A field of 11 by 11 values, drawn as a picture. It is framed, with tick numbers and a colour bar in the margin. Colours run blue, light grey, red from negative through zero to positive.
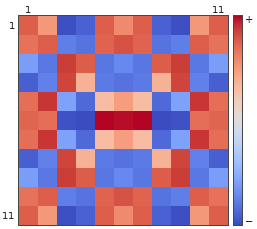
Ninth with the highest average: centre. Odd rows or columns: none. Mirror symmetry: left to right and top to bottom. Average level on the scale: 50%. Grain: checkered.
